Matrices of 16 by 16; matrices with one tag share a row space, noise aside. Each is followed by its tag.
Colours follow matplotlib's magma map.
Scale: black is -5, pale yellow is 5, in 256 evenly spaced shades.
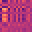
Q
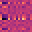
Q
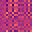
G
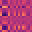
Q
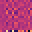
G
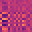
Q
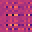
G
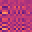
Q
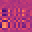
Q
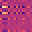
Q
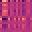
Q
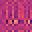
G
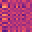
Q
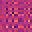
G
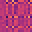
G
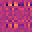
G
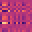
Q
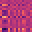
Q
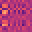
Q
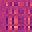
G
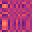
Q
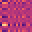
Q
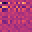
Q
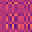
G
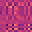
G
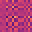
G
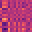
Q
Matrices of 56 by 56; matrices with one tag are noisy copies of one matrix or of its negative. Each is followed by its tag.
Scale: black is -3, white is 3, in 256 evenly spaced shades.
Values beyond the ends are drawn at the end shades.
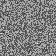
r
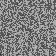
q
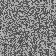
q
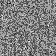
q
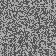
q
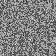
q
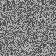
r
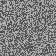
r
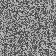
q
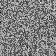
q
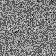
r
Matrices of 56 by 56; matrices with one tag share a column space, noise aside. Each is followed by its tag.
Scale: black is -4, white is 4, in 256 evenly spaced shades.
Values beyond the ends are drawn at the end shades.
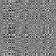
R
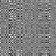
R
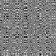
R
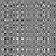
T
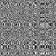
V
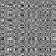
T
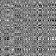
T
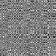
R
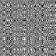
T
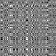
T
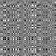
T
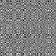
R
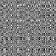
T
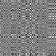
R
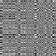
R
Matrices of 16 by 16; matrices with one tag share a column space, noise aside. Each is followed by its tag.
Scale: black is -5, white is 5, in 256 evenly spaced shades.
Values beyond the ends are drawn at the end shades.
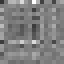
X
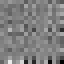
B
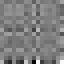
B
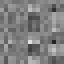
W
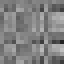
W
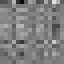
X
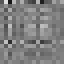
X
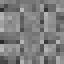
W
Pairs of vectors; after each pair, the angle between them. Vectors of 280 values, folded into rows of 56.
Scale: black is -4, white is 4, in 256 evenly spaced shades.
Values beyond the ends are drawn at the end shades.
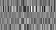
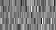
partly aligned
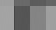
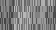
partly opposed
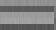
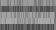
nearly parallel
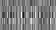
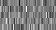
orthogonal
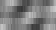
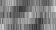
nearly parallel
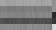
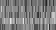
partly opposed
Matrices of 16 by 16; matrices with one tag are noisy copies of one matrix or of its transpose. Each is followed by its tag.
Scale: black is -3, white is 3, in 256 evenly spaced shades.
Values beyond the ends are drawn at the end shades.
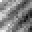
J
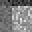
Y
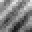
J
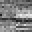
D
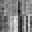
D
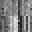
D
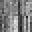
D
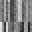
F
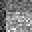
Y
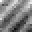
J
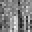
D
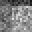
Y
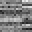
F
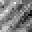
J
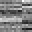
F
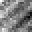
J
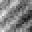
J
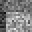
Y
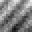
J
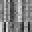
F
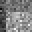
Y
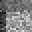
Y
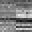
D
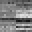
D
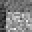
Y
